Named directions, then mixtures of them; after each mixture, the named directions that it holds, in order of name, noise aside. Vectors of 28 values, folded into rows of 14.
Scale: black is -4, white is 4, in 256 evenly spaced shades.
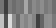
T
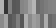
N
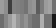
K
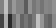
T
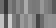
T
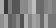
N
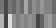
T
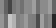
K, T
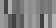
K, N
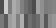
N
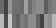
K, T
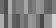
K, T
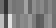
T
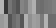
N
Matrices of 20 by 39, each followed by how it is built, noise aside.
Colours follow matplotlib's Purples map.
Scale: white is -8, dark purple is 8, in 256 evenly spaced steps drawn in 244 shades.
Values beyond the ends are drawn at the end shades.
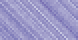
Toeplitz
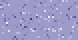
sparse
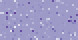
sparse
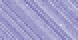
Toeplitz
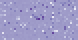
sparse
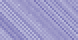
Toeplitz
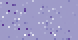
sparse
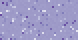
sparse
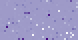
sparse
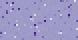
sparse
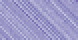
Toeplitz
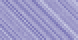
Toeplitz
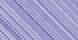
Toeplitz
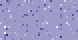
sparse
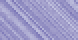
Toeplitz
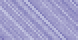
Toeplitz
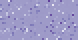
sparse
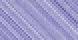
Toeplitz
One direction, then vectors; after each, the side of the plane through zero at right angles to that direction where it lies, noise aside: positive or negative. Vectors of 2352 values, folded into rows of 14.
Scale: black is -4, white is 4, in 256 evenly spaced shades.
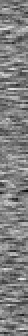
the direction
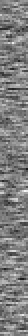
negative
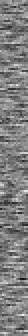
negative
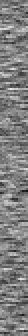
positive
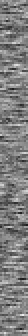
negative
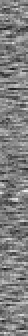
negative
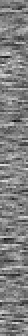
positive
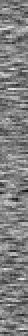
positive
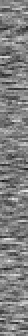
negative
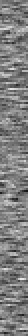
positive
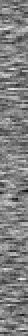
positive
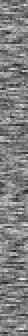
positive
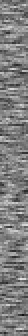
positive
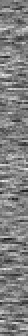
positive
